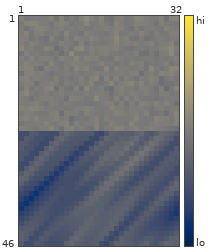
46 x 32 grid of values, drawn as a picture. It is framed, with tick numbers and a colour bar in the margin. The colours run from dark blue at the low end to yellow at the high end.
The table splits into 2 rows of 1 panel. Panel 1,1: middling, fine-grained, faint in contrast. Panel 2,1: low, slanting up to the right.
